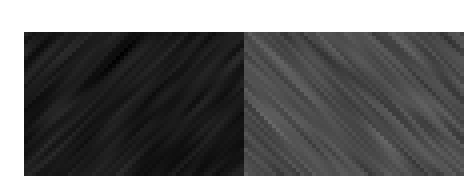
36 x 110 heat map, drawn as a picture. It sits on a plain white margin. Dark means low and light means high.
The table splits into one row of 2 panels. Panel 1,1: very low, slanting up to the right, faint in contrast. Panel 1,2: low, slanting down to the right, faint in contrast.
